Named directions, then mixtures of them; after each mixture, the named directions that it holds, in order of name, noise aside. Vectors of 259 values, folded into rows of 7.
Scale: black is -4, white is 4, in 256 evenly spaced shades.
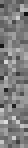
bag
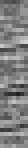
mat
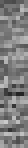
bag, mat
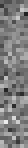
bag, mat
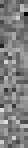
bag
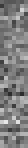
bag, mat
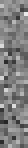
bag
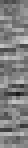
mat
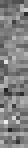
bag, mat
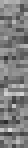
bag, mat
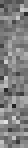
bag, mat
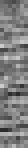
mat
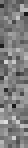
bag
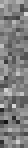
bag, mat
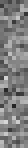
bag, mat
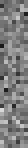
bag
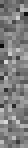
bag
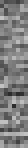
bag, mat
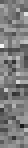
bag, mat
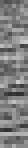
mat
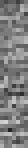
bag, mat
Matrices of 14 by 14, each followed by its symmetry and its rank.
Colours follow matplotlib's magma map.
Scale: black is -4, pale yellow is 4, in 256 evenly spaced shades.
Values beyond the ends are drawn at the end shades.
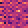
neither, rank three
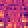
neither, rank three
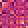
symmetric, rank three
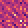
symmetric, rank three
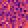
neither, full rank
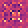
symmetric, rank three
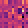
neither, rank two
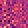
neither, rank three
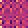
neither, rank two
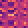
neither, rank two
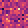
neither, rank three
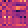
neither, rank two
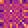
symmetric, rank three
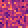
neither, full rank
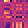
neither, rank two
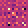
symmetric, rank three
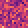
neither, full rank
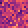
neither, full rank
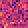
neither, full rank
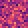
neither, full rank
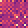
symmetric, rank three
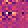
neither, rank two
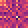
symmetric, rank three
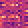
neither, rank three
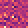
neither, rank three
